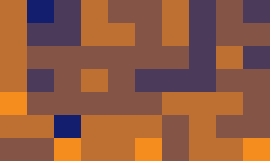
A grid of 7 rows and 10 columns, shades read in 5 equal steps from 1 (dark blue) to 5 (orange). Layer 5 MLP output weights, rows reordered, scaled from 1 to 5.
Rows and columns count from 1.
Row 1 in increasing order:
1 2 2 2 3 3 3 4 4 4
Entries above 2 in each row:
6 7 8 6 10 9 10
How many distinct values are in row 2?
3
